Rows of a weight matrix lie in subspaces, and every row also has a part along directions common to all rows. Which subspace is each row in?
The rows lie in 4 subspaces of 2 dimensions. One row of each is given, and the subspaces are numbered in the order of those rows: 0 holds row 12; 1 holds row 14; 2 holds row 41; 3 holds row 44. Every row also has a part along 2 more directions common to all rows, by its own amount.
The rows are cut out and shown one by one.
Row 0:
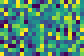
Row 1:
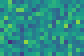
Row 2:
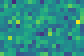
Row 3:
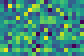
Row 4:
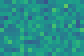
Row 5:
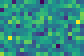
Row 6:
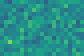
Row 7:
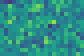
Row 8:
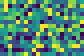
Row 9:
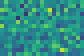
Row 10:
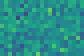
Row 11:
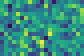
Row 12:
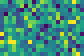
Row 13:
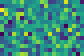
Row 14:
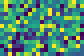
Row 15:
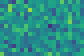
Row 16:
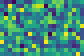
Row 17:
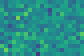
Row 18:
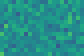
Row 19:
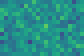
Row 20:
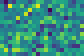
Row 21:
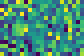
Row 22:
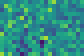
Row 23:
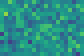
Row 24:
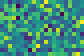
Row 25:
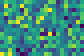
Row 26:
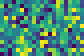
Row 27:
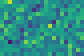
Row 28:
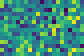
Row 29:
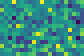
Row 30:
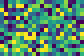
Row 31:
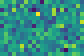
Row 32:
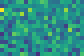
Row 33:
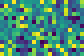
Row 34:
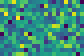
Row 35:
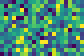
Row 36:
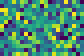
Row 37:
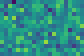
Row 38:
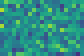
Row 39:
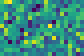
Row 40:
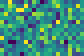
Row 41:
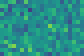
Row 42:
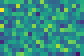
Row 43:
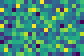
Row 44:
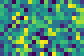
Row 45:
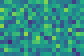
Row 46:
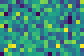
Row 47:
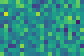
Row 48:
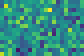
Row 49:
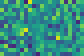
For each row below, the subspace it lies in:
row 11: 3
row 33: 3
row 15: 2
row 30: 1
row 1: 0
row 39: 0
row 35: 3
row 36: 2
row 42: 1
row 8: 1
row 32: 2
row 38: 1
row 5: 3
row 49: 2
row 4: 0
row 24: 1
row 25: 3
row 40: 0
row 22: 3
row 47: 2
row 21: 2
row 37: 3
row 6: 0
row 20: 1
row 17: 1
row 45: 0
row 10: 1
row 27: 0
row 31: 1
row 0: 2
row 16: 3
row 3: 1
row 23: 0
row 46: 2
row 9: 1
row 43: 1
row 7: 0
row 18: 2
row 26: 3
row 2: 3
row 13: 2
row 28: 3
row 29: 3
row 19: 0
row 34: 2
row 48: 3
